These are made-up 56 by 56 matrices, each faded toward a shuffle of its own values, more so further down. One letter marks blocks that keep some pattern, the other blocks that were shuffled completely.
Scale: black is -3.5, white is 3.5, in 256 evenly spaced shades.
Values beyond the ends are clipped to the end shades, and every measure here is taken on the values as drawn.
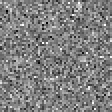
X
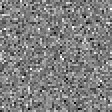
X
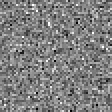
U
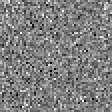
U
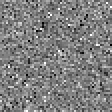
X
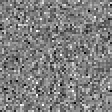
U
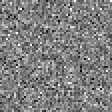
U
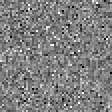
U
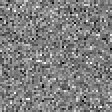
X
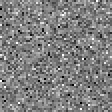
X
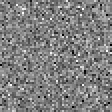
X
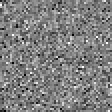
X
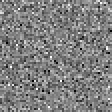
U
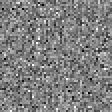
U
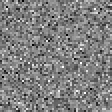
X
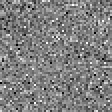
U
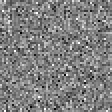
X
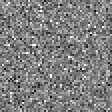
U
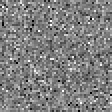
X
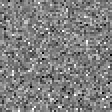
X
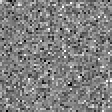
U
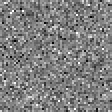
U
